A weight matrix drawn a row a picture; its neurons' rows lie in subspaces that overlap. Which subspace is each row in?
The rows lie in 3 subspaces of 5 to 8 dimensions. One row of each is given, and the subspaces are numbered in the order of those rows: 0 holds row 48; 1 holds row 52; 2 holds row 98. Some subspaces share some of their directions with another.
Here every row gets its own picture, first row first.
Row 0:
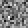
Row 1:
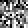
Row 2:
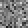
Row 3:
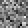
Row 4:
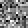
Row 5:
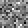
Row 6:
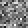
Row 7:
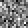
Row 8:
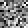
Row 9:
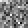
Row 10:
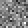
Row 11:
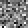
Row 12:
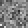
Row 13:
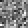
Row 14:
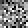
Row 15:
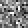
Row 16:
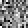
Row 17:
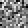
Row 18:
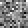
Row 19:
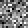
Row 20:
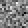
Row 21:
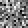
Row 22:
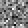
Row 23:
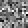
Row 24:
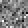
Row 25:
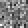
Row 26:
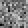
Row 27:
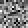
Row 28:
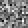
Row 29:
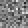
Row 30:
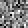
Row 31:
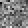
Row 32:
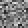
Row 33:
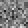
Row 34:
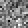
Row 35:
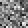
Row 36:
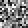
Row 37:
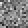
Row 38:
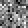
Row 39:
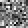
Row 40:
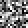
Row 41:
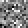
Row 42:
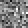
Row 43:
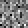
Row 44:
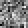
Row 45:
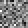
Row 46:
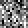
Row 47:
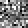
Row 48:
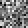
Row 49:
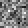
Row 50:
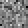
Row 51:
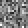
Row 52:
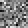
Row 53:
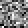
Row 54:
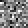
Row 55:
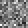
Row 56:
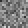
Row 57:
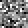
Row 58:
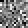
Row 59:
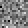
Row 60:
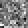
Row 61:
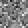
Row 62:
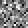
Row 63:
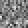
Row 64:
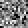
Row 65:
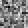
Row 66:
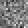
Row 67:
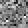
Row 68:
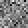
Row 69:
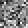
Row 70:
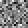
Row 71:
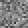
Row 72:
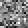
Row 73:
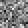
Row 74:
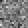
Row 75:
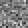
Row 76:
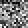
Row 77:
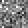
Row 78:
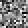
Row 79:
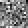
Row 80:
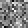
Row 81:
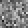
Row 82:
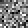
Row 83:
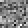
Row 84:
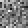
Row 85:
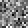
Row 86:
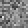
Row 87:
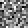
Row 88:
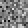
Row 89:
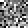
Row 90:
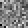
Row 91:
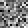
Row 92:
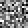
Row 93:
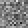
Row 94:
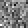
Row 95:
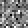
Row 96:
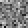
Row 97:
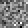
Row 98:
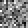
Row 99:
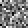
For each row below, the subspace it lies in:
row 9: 1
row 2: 2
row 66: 1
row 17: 1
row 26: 1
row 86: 0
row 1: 1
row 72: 1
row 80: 2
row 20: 0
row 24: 0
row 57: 0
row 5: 2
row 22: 2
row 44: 2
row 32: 2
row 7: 2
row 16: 0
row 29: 0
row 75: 2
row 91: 1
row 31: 2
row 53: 2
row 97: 1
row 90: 1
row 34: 0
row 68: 2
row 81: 0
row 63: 0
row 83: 2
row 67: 2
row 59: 2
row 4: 2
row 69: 1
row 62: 2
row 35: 2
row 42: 0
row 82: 1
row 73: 2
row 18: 2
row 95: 1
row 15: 0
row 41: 2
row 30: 1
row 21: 0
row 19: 2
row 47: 0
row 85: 0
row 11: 2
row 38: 2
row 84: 1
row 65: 0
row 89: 1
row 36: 0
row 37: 1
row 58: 2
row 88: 2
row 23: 0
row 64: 0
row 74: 2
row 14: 2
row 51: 0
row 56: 0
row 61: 2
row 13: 2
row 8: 1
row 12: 1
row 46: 2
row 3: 2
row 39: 1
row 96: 2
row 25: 1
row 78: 0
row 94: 1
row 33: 2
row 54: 1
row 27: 2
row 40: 0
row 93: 1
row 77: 0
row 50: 1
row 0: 0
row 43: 1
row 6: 2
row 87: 1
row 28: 0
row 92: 0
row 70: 2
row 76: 2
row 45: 2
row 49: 1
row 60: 2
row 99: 0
